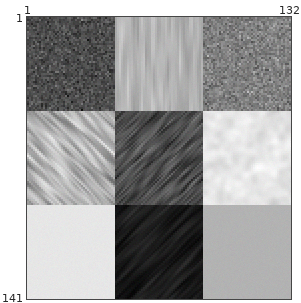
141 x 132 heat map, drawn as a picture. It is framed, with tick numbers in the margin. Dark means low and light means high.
The table splits into 3 rows of 3 panels. Panel 1,1: low, fine-grained. Panel 1,2: high, streaked downward, faint in contrast. Panel 1,3: middling, fine-grained. Panel 2,1: high, slanting down to the right. Panel 2,2: low, slanting up to the right. Panel 2,3: very high, blotchy, faint in contrast. Panel 3,1: very high, flat. Panel 3,2: very low, slanting up to the right, faint in contrast. Panel 3,3: high, flat.
